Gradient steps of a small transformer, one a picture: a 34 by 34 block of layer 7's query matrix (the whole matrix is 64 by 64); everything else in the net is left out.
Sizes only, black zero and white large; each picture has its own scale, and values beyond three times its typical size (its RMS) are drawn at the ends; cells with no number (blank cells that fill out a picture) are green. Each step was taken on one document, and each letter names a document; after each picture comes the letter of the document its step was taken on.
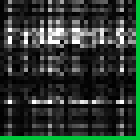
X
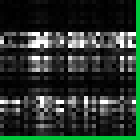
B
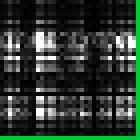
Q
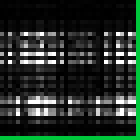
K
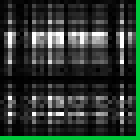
X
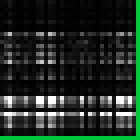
Q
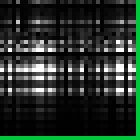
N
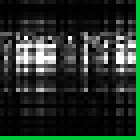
K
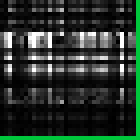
X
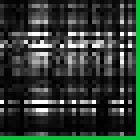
B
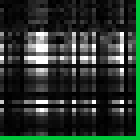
B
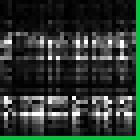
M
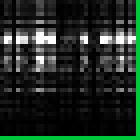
N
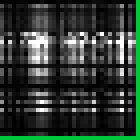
B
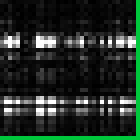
Q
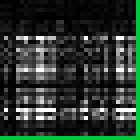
K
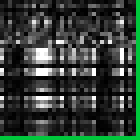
B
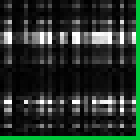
M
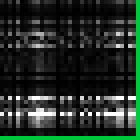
K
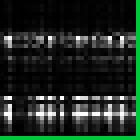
M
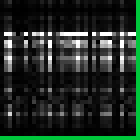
M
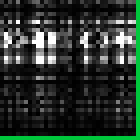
N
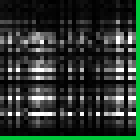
N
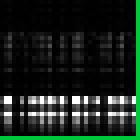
M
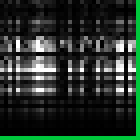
N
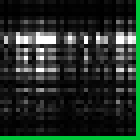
K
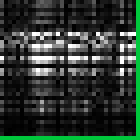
B
